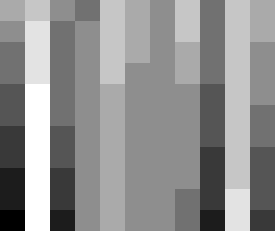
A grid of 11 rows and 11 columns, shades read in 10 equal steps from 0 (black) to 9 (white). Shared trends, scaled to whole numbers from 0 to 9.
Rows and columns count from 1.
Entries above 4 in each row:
9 9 8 8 8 7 7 7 7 6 6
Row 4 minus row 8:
2 -1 1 0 1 0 0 1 2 0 2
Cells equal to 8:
5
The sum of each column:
31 94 36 54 70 58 55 59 32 79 46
